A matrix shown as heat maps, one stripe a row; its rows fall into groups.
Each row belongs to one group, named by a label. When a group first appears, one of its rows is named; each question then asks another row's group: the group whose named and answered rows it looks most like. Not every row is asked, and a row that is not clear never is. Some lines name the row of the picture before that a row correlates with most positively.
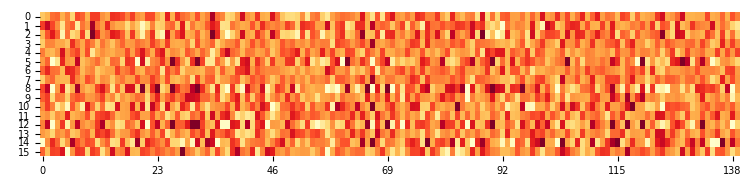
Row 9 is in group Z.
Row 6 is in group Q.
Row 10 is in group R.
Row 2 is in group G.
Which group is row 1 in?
G
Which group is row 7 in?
R
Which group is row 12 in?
Z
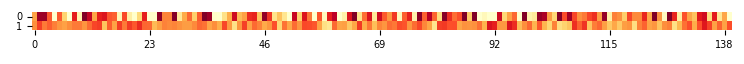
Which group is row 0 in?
G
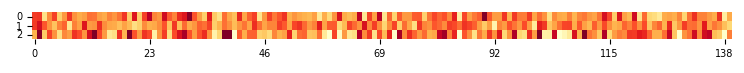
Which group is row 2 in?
Z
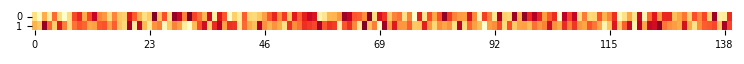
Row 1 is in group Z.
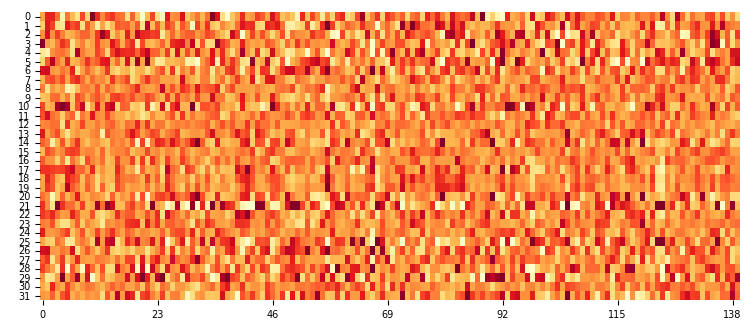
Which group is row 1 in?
Q
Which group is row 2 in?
Z
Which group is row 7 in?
Q
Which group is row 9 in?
G
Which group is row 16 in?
R
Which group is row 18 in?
Q
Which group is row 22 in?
Q
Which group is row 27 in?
Z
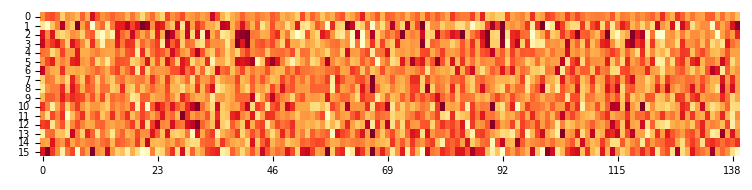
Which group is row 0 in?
G
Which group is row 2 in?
Q
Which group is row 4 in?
Z
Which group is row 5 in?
Q
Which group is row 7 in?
R
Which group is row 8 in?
R
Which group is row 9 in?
Q
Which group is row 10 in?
Z
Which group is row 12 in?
Z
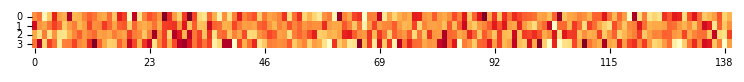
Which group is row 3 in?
Z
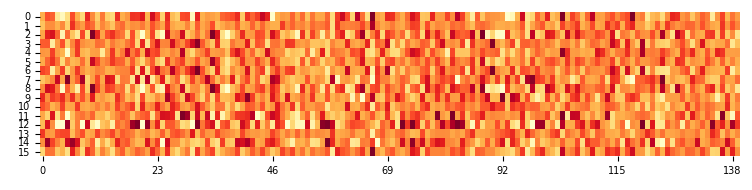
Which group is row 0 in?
R
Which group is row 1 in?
R
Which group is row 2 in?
G
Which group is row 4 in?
Q
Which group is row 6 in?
Z
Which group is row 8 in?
G
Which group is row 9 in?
Q
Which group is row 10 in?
Z
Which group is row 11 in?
Q
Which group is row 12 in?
Q
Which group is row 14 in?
Q
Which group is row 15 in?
R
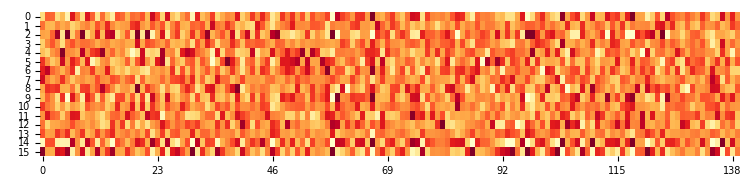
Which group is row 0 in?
R
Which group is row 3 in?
R
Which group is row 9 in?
R
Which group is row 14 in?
R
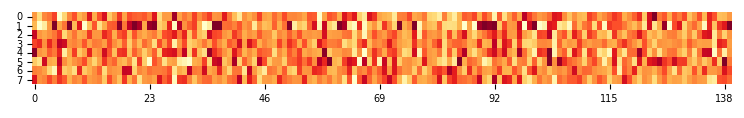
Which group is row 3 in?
Q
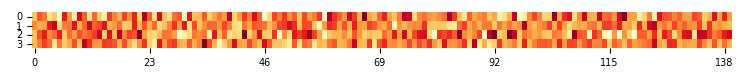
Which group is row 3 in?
G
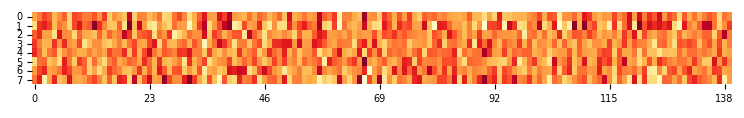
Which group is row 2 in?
Q
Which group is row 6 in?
Q
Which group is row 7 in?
Z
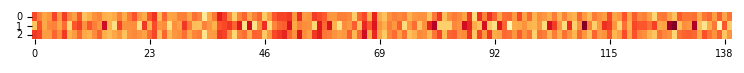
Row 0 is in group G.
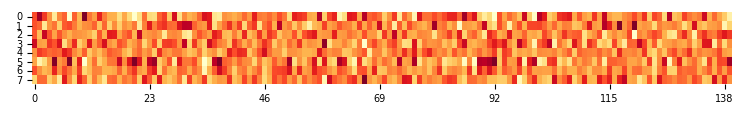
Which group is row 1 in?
Z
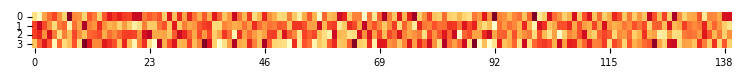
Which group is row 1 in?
G
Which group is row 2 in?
Z
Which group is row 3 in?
G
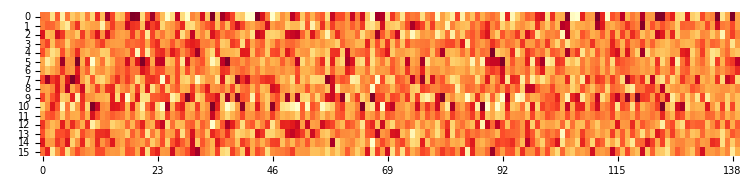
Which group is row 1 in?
Q
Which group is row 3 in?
Z
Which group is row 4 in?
Z
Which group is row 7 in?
Q
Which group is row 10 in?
G
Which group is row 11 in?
G
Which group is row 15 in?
Z
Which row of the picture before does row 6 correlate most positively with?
0
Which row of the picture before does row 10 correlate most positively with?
3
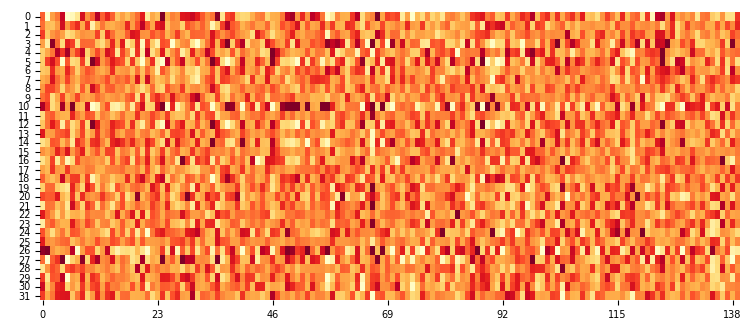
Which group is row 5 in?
G
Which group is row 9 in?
Z
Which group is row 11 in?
R
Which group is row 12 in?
G
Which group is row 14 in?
G
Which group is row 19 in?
R
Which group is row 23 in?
R
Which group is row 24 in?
Z
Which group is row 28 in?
R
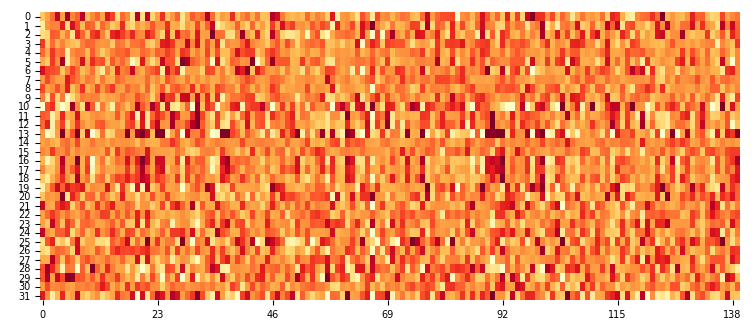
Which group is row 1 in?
R
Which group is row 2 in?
G
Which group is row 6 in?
Q
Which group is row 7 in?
Q
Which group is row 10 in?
R
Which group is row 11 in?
Z
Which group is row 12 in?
Z
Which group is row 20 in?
R
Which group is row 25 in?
Q
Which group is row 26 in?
G
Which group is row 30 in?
Z
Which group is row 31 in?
Z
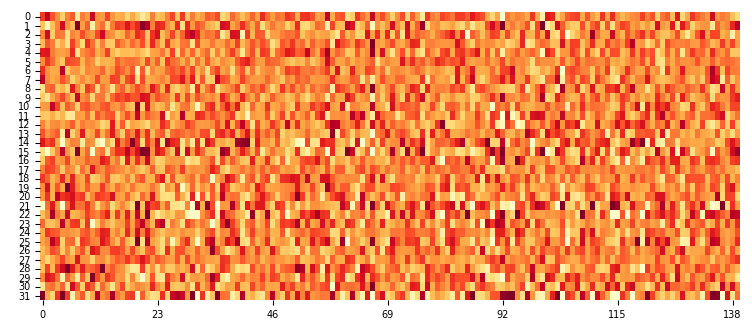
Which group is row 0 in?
G
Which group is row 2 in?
Z
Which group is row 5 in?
Q
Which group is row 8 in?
R
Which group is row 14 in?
Q
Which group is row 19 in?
Q
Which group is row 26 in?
G
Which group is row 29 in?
G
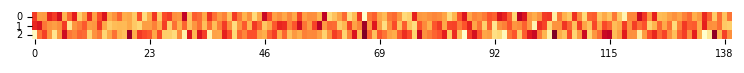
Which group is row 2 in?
R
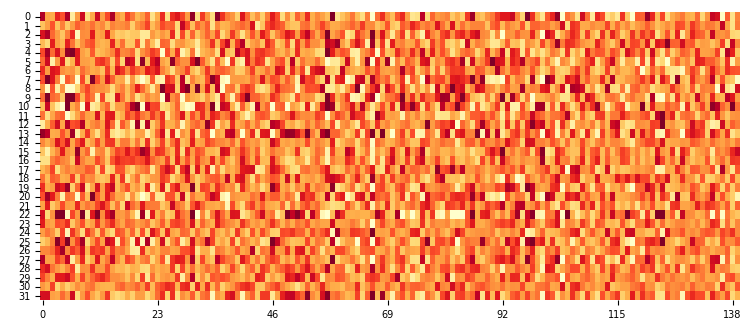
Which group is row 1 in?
Q
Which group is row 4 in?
Q
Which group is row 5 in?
Z
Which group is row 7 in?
G
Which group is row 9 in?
Q
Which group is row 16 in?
G
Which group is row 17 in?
Q
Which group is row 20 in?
G
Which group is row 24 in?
R
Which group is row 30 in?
Q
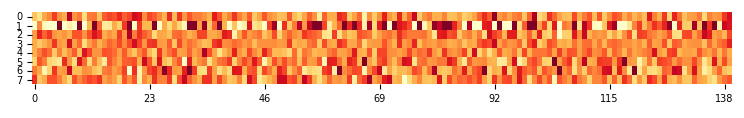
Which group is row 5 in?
R
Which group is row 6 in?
Z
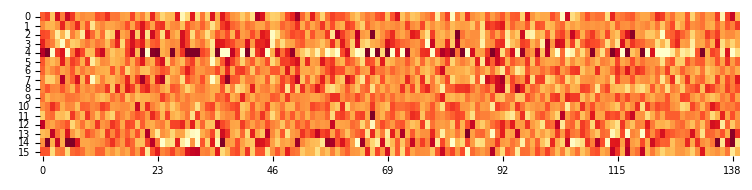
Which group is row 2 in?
R
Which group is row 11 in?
R
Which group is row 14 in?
Q
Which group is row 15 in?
Z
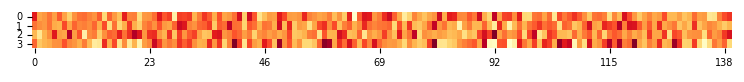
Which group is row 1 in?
Z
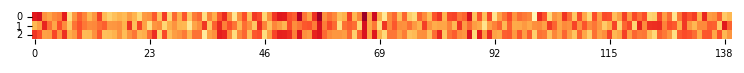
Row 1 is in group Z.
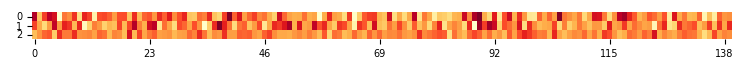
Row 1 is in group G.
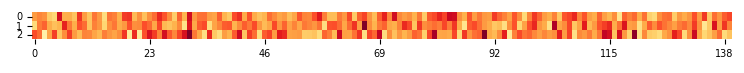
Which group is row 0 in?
Q
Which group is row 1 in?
R
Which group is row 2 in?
Z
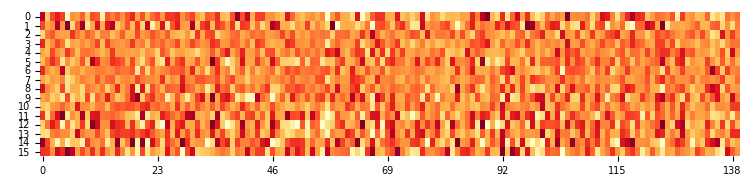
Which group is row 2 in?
R
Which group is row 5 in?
G
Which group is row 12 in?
G
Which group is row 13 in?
G
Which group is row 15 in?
Q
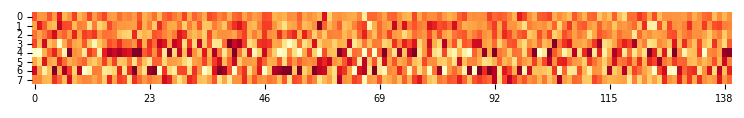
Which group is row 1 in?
Q
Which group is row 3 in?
Q
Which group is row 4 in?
G
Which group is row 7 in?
Z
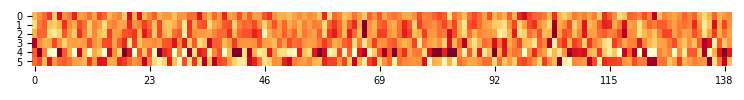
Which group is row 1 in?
R
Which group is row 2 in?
R
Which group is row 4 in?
Q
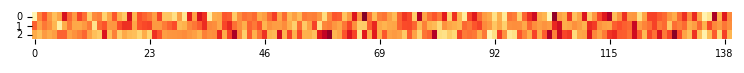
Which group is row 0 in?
R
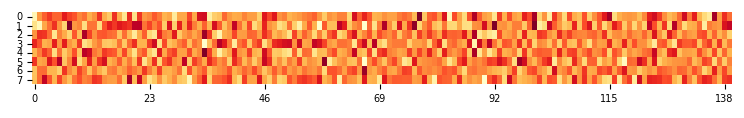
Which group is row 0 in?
R
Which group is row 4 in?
G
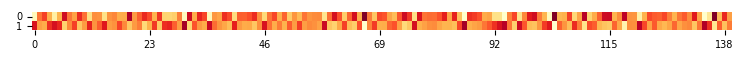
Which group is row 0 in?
R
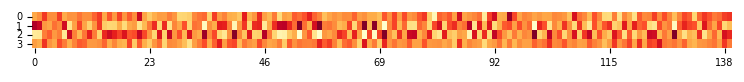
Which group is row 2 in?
G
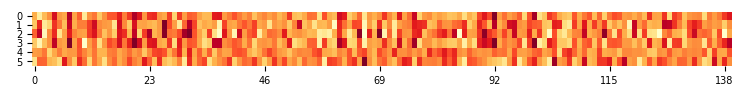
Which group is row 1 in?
Z
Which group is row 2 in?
Z
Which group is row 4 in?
Q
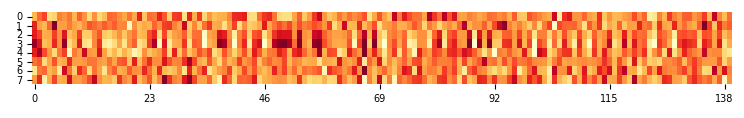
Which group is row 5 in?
Z
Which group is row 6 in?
R
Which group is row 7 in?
Z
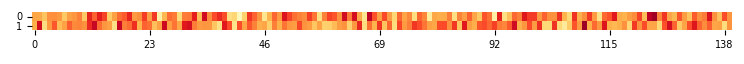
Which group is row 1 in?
Z
